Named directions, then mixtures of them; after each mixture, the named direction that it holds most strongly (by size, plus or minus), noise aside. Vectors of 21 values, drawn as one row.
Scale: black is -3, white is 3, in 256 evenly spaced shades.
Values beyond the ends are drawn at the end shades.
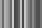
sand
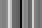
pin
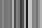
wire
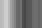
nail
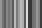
wire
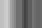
nail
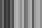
sand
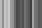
nail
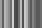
sand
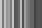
sand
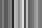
wire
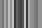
wire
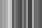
pin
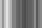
nail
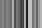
wire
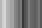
nail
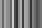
sand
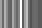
sand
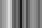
pin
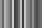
sand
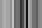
wire
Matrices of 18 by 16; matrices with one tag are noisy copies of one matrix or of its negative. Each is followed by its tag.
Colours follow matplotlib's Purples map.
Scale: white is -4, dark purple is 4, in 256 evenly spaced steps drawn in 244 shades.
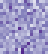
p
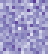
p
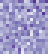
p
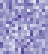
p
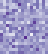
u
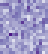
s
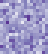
s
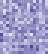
u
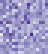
u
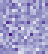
u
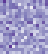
u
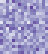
u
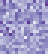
u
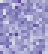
s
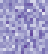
p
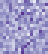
p
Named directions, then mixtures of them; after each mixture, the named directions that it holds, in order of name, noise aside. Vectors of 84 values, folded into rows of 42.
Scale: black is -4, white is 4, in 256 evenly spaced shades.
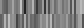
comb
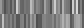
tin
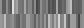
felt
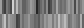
comb, felt, tin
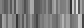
comb, tin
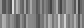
felt, tin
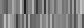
comb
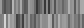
comb, felt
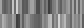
comb, felt, tin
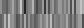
comb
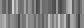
felt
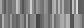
tin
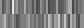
felt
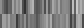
comb, tin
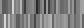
comb, felt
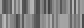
comb, felt, tin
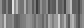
felt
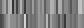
comb, felt, tin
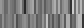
comb, felt, tin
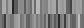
felt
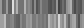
felt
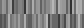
comb, felt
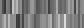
comb, felt, tin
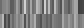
comb, tin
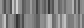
comb, felt, tin
